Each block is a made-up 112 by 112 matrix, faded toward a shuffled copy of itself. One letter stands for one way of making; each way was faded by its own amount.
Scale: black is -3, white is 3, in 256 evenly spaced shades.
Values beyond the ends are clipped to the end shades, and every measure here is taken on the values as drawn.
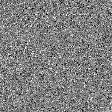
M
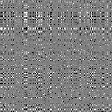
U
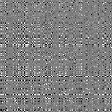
U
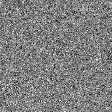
M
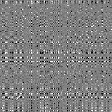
U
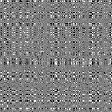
U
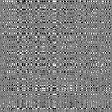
U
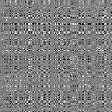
U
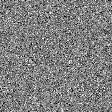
M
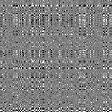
U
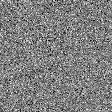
M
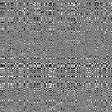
U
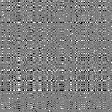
U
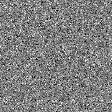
M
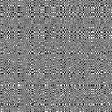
U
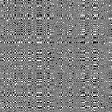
U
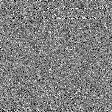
M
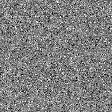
M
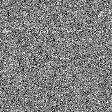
M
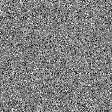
M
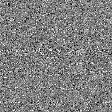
M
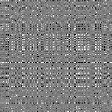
U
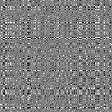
U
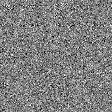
M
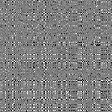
U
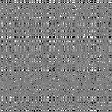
U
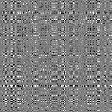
U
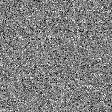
M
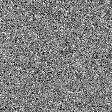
M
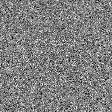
M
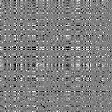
U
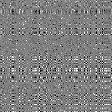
U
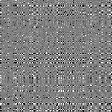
U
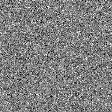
M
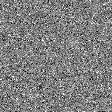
M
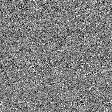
M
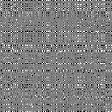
U
